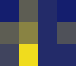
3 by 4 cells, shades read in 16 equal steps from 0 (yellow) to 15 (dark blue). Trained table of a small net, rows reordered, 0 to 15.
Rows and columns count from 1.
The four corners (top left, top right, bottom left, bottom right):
15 15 12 14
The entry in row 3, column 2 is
0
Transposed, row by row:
15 10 12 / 10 7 0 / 14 14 14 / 15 11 14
